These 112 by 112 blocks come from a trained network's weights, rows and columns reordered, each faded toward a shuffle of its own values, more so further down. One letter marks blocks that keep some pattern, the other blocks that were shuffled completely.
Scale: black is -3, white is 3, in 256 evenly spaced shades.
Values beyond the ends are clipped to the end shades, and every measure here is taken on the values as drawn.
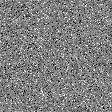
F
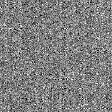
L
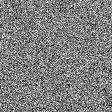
F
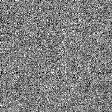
L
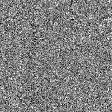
L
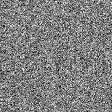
L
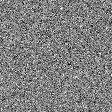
F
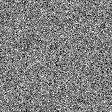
F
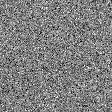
F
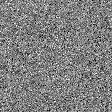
F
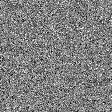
F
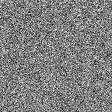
F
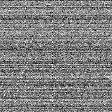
L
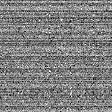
L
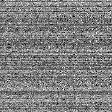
L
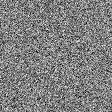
F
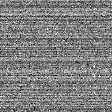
L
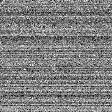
L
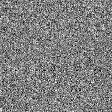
L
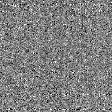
L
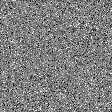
F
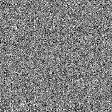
L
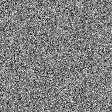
F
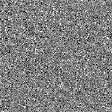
L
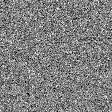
F
